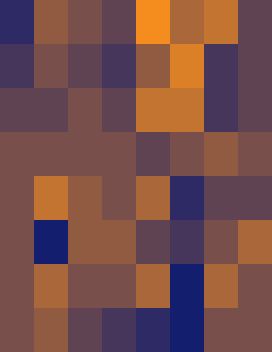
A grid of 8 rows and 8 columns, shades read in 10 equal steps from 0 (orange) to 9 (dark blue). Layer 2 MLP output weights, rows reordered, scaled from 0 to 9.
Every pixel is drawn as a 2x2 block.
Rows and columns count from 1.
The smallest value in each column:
5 2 4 4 0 1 2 3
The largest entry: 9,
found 3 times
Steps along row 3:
same down up down same up down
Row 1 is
8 4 5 6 0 3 2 6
